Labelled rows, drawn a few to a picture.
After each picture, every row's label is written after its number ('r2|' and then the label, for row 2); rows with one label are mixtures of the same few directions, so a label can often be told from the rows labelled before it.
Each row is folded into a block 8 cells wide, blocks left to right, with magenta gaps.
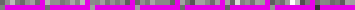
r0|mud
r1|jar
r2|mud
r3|jar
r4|mud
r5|jar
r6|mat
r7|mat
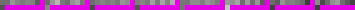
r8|mud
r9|mud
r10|mat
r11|mud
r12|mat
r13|mud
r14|mud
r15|mud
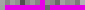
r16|mat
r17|mud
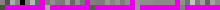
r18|mat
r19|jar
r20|mud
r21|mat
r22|jar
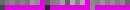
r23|mat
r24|mud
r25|mud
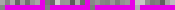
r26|jar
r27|jar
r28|mat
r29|mat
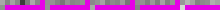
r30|mat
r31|jar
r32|mud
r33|jar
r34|mud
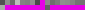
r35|jar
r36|mud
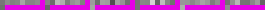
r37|mat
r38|jar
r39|mat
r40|jar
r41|mat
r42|mud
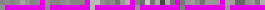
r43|mat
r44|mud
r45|mat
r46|jar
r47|mud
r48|jar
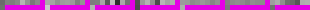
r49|mat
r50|mat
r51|jar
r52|mud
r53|mat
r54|mud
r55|mat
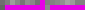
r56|mud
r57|mat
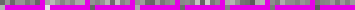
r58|jar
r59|mud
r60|jar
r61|jar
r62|jar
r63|mat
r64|jar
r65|mud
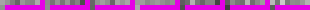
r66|jar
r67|mud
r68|mud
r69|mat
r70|mud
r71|mat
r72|jar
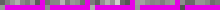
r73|jar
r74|jar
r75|mat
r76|mat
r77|mud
